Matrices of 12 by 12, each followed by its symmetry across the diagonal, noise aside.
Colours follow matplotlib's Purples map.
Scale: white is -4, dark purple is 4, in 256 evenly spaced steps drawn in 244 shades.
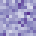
neither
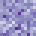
neither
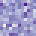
antisymmetric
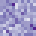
neither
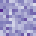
neither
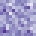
antisymmetric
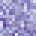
neither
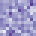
antisymmetric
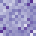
symmetric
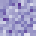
symmetric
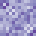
symmetric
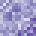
symmetric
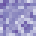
symmetric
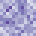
symmetric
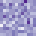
antisymmetric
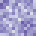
symmetric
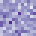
neither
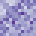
symmetric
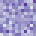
antisymmetric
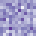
neither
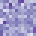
antisymmetric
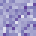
symmetric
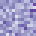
neither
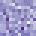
antisymmetric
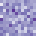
neither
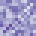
antisymmetric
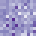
antisymmetric
